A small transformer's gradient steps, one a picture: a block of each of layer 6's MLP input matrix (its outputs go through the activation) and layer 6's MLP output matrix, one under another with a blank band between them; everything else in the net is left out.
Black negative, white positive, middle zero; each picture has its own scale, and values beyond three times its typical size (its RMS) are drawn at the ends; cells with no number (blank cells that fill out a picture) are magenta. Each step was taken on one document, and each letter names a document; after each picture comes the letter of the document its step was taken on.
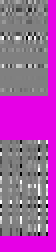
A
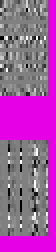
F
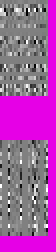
F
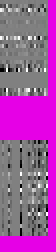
F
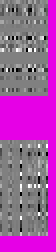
A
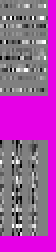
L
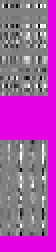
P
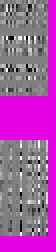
A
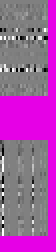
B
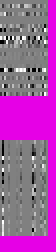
B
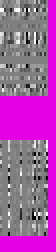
F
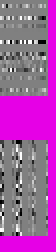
L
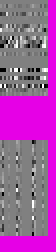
B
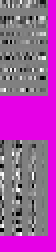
L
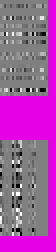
L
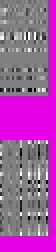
A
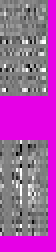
L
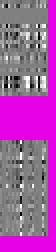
P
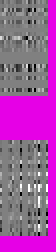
A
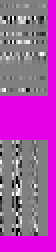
L
